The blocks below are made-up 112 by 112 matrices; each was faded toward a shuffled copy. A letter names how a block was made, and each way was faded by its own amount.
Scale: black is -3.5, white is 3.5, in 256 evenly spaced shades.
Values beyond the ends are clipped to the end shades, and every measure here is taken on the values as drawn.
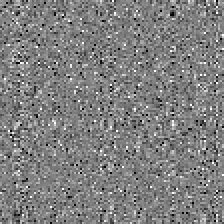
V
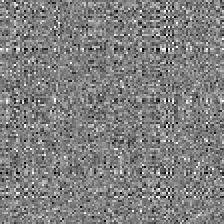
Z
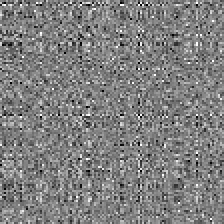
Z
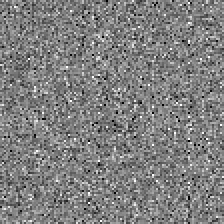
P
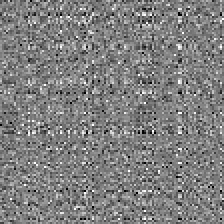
Z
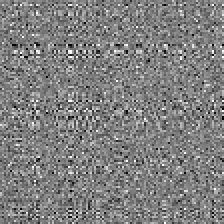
Z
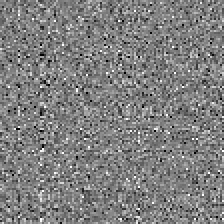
V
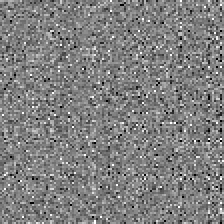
V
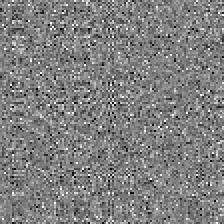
V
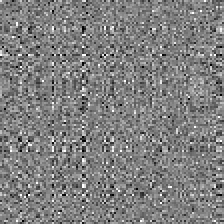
Z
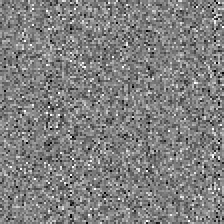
P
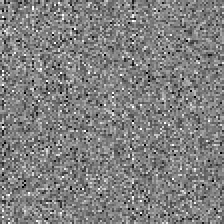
P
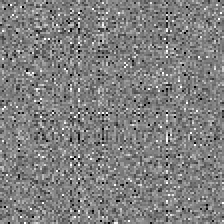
V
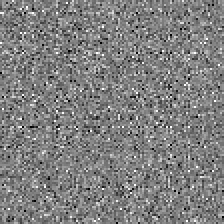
V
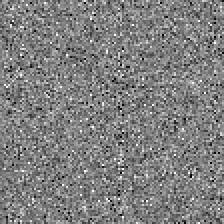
P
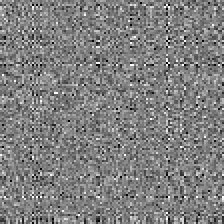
Z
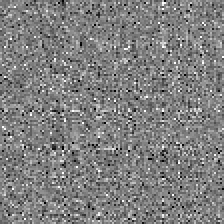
V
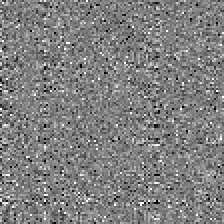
V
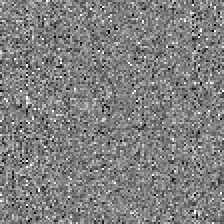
P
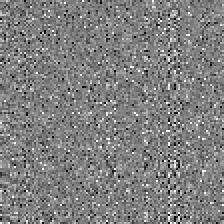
V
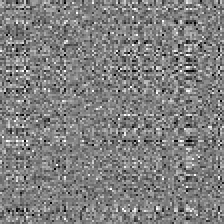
Z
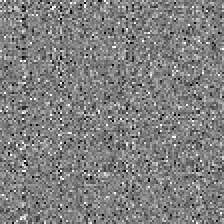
V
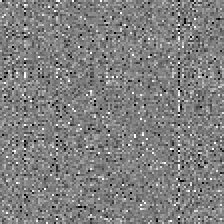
V
